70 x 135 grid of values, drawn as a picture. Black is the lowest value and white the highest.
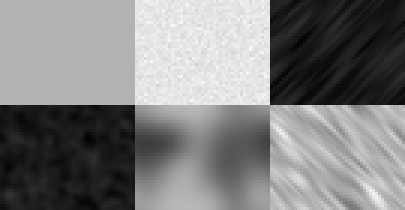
The table splits into 2 rows of 3 panels. Panel 1,1: high, flat. Panel 1,2: very high, fine-grained, faint in contrast. Panel 1,3: very low, slanting up to the right, faint in contrast. Panel 2,1: very low, blotchy, faint in contrast. Panel 2,2: middling, smooth, strong in contrast. Panel 2,3: high, slanting down to the right.
